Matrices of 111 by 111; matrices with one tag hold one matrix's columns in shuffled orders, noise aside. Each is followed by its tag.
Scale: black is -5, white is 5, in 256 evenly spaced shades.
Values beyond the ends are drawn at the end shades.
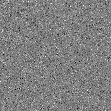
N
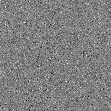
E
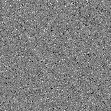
N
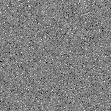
N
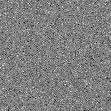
E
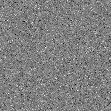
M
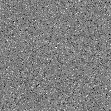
M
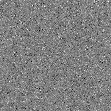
N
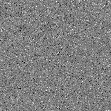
N
